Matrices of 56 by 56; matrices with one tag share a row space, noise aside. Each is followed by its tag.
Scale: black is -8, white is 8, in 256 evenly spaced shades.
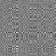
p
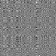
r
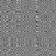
r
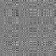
p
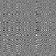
r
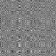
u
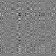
u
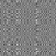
r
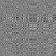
p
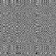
r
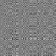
p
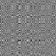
u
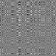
u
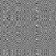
r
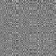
p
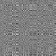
p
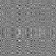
u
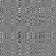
u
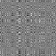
u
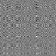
r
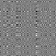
r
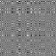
u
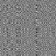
r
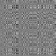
p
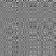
p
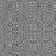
p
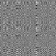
r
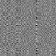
r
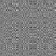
p
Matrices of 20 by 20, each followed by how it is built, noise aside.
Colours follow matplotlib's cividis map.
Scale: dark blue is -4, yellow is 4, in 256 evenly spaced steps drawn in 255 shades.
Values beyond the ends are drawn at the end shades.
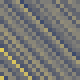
Toeplitz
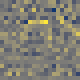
uneven rows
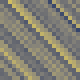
Toeplitz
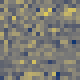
uneven rows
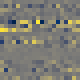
uneven rows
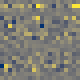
uneven rows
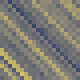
Toeplitz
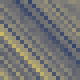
Toeplitz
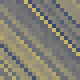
Toeplitz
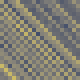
Toeplitz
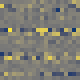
uneven rows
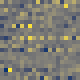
uneven rows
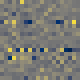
uneven rows
